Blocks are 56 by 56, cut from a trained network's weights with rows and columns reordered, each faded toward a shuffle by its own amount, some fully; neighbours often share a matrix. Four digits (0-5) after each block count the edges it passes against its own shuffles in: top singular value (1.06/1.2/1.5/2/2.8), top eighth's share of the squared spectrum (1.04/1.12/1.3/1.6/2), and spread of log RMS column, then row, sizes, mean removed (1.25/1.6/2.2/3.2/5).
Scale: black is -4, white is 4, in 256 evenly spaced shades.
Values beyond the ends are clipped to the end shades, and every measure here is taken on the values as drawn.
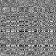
5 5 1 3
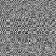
4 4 1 3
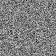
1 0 0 0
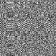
4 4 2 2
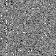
2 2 1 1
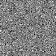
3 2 0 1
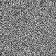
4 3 0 1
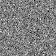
0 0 0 0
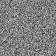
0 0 0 0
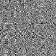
3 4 2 2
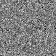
0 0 0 0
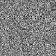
3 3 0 2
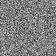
2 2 0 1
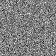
0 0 0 0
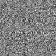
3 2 0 1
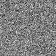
0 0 0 0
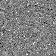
0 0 0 0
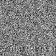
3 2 0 1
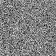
2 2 0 0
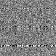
4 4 0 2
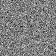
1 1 0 0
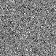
2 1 0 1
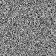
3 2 0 0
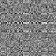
4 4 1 3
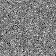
1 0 0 0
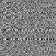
4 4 2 3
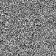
3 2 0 1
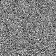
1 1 0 0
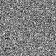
3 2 0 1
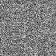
3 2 0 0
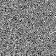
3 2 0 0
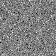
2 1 0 0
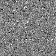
2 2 1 0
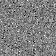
2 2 0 0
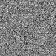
3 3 0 1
